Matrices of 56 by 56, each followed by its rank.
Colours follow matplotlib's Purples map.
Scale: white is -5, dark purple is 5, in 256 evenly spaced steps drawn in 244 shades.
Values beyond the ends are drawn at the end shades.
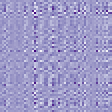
three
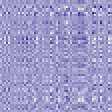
three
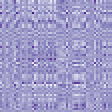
three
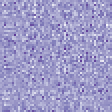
ten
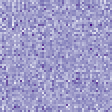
ten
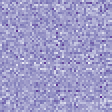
ten
